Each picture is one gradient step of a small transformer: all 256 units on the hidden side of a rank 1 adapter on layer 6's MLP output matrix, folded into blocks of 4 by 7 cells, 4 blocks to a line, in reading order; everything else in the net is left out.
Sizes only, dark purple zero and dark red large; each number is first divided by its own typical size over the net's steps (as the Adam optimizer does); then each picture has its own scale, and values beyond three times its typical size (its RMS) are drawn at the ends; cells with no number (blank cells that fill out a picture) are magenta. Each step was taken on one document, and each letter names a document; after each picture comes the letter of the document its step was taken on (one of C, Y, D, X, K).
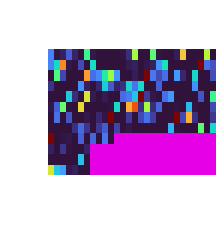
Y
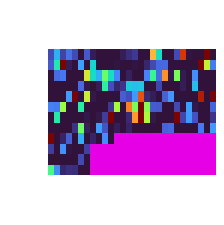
Y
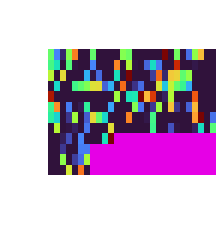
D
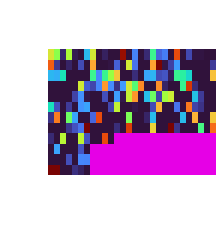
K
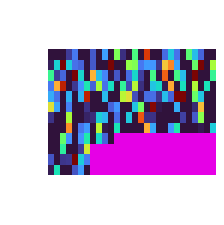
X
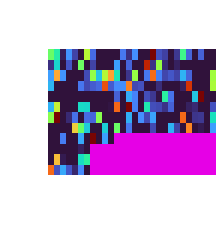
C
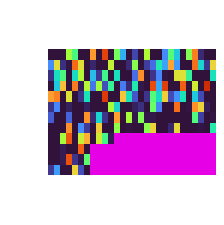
X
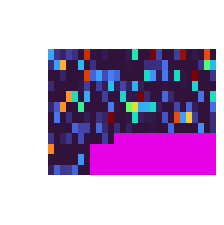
Y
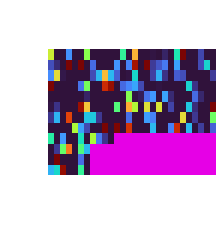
C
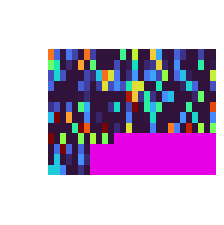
C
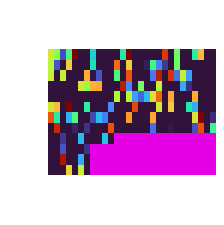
D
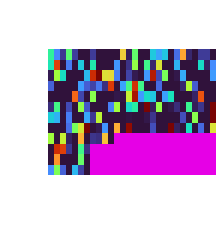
C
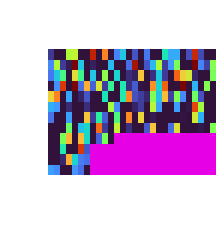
X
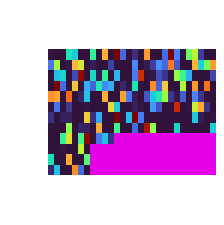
X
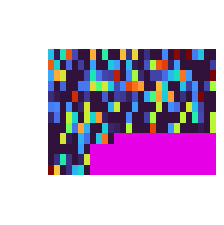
K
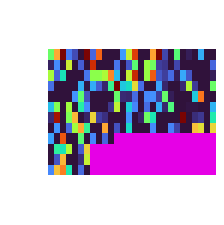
K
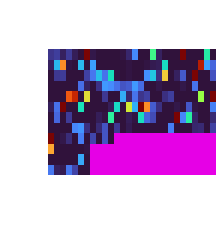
Y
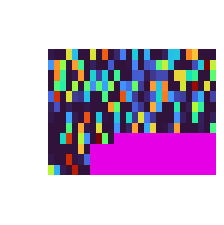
X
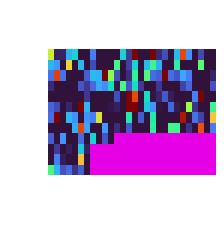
C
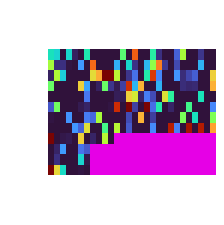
C
